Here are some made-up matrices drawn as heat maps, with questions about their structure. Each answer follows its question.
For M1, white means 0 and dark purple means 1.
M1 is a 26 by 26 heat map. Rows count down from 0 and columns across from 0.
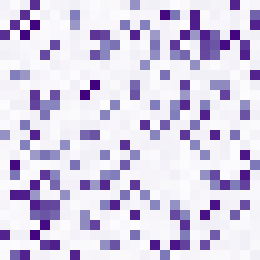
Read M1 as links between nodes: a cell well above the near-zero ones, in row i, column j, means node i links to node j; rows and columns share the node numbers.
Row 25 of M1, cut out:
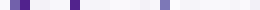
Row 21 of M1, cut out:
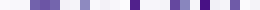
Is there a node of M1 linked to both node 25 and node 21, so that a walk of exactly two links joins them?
no
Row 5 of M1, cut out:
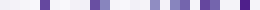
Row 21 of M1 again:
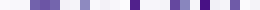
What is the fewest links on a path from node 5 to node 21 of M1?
1
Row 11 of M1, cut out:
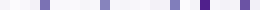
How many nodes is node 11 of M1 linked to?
5
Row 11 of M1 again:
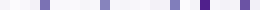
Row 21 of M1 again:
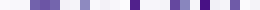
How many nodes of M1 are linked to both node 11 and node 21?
3
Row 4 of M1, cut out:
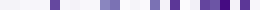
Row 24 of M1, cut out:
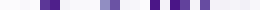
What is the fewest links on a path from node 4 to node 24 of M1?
1
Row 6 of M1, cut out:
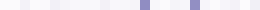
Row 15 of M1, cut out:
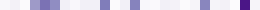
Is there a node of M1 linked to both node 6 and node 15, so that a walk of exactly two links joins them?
no
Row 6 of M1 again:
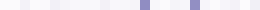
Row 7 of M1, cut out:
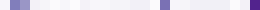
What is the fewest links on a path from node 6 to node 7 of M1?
3
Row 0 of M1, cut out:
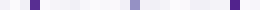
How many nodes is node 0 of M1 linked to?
3
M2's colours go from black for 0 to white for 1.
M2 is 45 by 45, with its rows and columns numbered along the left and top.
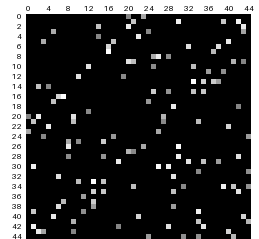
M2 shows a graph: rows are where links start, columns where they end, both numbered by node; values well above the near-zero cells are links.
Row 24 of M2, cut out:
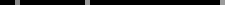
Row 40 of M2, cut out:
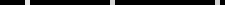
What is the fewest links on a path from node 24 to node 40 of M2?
3
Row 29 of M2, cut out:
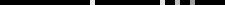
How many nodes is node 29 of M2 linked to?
4
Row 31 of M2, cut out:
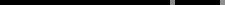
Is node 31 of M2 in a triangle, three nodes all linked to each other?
yes
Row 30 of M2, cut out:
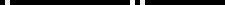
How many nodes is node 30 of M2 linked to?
3
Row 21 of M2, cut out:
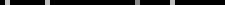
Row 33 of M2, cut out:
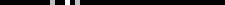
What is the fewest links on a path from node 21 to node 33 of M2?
5
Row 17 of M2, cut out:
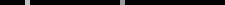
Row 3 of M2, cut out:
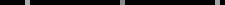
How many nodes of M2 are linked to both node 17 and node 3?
2
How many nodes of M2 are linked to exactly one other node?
2
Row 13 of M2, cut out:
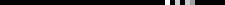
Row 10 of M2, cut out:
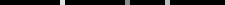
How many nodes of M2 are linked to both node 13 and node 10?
1
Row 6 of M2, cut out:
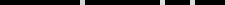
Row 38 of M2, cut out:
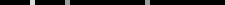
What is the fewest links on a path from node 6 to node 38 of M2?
1
